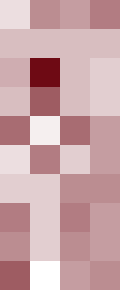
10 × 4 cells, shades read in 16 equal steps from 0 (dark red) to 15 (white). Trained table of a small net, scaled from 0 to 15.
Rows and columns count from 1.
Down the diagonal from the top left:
13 11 11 12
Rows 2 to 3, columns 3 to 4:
11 11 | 11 12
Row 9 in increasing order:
8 8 9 12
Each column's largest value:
13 15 12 12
